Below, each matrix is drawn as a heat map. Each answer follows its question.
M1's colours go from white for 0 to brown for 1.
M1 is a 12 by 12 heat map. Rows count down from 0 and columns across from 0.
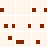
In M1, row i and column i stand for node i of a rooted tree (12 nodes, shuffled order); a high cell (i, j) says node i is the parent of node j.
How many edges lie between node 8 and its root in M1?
4
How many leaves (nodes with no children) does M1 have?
8
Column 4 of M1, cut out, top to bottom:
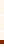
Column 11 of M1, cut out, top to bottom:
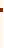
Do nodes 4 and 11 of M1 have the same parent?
no
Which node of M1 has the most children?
6
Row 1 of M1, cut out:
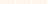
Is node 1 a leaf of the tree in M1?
yes
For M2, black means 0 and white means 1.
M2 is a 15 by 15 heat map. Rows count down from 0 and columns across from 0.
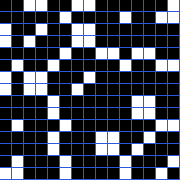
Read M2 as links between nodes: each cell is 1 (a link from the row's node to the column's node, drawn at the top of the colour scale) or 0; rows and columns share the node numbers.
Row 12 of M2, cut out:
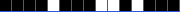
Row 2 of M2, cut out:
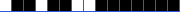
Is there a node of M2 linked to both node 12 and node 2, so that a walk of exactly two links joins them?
no
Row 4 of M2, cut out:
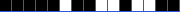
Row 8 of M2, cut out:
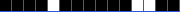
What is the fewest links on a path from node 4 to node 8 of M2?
1
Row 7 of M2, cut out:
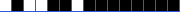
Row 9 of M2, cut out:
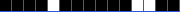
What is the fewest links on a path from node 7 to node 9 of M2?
5
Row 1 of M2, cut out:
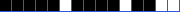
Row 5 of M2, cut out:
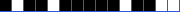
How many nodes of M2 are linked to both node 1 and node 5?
3
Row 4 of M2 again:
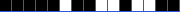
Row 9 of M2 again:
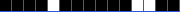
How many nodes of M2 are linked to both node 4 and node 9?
2
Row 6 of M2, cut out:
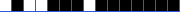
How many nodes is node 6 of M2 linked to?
4
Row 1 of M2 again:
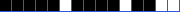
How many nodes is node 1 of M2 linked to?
4
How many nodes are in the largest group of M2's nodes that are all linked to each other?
5
